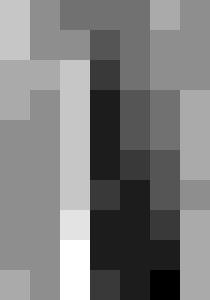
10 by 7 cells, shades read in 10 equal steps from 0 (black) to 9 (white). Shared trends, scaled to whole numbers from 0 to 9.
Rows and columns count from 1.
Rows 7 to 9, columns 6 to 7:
3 5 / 2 6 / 1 6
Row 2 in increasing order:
3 4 5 5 5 5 7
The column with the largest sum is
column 3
